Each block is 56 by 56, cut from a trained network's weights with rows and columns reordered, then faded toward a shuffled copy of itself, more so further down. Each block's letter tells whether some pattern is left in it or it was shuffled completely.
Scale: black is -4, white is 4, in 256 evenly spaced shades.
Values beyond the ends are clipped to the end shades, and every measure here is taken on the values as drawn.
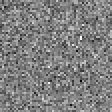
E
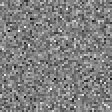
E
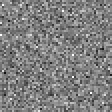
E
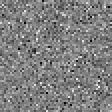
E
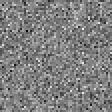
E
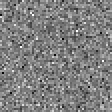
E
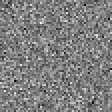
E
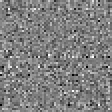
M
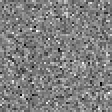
E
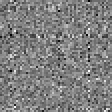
M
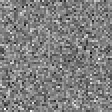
E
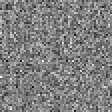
M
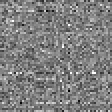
M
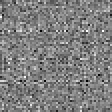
M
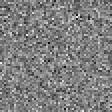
E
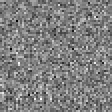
M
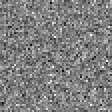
E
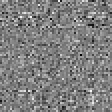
M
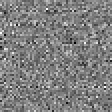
M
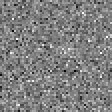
E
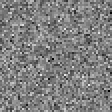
E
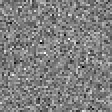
E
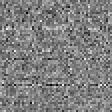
M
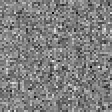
M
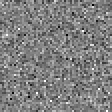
E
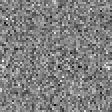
M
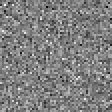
E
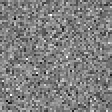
E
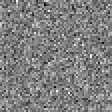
E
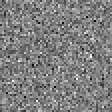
E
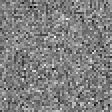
E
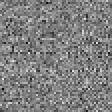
M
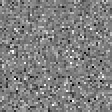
E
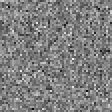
M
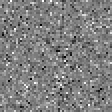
E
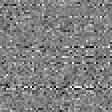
M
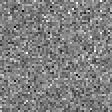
E
